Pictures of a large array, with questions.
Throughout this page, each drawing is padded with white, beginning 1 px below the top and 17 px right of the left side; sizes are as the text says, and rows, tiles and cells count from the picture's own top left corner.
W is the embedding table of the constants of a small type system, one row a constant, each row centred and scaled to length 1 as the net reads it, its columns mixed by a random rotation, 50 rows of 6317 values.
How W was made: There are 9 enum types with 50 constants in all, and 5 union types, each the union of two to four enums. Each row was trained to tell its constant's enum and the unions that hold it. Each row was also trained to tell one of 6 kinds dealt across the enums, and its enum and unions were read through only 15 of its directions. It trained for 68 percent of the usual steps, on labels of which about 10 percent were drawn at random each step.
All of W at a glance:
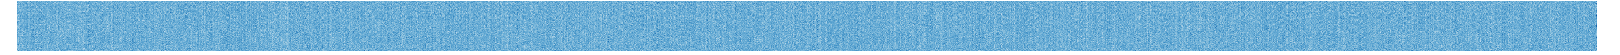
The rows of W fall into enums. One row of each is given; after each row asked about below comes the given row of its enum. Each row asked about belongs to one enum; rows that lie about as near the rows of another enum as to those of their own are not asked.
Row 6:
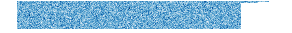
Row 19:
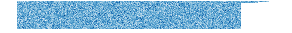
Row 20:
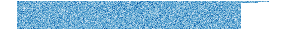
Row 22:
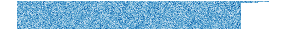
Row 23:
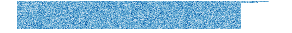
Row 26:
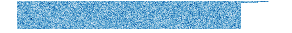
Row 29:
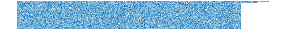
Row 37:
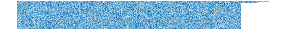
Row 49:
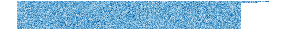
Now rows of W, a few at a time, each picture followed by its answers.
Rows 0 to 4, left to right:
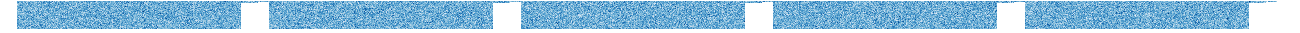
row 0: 29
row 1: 37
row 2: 20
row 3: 22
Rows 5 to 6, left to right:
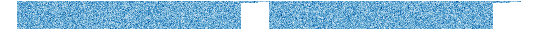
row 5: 6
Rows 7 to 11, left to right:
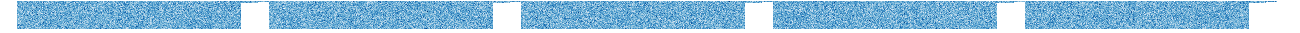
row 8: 37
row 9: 29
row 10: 6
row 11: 22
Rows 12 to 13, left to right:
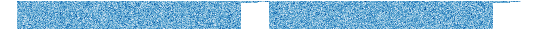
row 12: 22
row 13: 26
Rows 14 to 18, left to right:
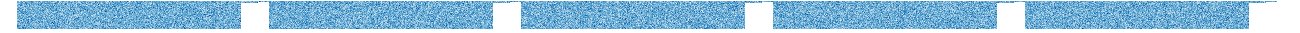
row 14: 20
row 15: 20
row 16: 29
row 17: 6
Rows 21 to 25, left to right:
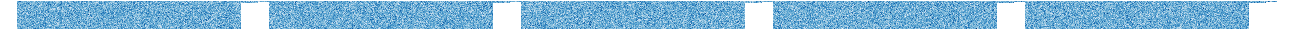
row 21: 29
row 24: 20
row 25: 22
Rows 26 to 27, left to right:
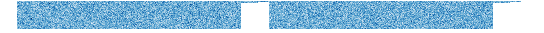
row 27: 22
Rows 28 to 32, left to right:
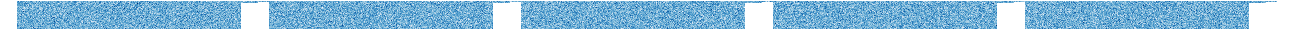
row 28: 20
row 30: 49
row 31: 19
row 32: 37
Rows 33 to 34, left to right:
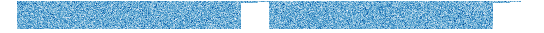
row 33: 6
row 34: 37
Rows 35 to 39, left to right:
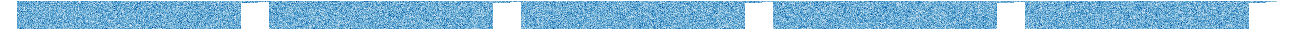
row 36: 26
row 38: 26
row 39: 37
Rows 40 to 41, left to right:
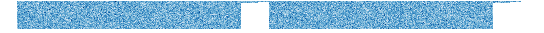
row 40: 26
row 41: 6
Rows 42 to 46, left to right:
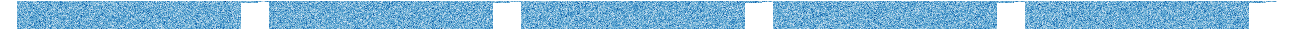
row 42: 29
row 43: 20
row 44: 37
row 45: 22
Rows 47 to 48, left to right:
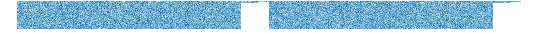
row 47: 23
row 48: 26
